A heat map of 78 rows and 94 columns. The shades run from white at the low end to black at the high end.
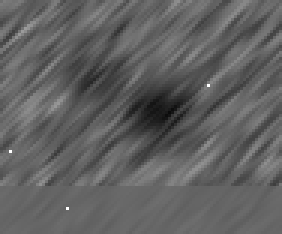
There is no overall slope. Two bumps rise from the field. No single row or column stands out from its neighbours. On average the colour sits 60% of the way up the scale. The ninth with the highest average is the centre. There are three isolated cells, each far lower than the cells round it. The bottom part is calmer, past a seam about 80% of the way down.
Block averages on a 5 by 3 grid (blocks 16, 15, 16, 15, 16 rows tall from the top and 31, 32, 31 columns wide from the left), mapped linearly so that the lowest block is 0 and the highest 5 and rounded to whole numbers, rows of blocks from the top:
000
121
051
000
000
